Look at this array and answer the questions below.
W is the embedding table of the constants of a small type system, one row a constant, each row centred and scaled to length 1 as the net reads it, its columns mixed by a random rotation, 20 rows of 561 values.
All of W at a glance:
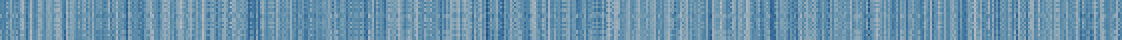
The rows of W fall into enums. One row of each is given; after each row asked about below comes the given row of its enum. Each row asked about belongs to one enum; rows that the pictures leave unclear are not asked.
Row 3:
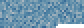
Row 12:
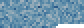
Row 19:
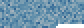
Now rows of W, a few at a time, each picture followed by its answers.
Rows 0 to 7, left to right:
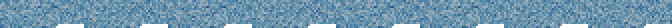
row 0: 12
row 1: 3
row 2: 12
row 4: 12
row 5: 12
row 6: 3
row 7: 19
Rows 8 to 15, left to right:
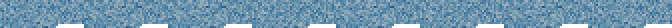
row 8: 19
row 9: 12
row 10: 12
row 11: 3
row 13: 3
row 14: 12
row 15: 19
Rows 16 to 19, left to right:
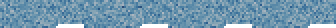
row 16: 19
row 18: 19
